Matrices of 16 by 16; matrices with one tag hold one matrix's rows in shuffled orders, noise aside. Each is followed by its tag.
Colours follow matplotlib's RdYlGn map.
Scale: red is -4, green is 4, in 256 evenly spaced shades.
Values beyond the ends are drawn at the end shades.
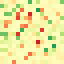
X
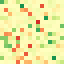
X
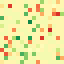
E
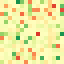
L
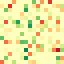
E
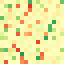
X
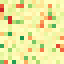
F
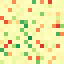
E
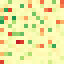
F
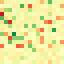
F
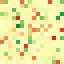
L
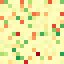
L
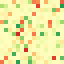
L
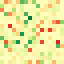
E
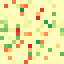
X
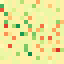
E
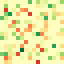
X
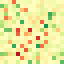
X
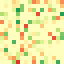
L
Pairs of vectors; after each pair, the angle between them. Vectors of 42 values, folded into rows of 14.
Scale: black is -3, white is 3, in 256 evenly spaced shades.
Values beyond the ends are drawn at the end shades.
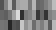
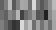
nearly parallel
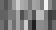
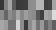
partly opposed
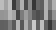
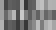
orthogonal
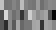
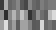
nearly opposite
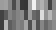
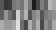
partly opposed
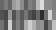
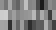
nearly opposite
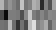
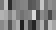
partly opposed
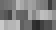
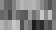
nearly parallel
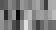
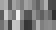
nearly opposite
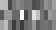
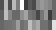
orthogonal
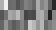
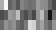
nearly parallel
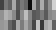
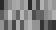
partly aligned
